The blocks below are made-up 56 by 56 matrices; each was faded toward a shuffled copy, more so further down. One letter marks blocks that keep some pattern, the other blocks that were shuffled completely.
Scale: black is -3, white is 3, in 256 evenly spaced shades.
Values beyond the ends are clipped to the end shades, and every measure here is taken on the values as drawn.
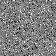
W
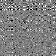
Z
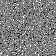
W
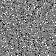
W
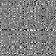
Z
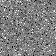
W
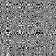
Z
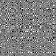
Z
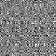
Z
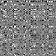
Z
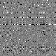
Z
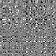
Z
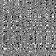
Z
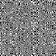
Z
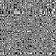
Z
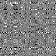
Z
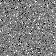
W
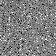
W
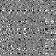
Z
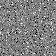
W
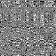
Z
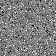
W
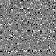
Z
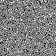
W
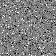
W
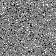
W
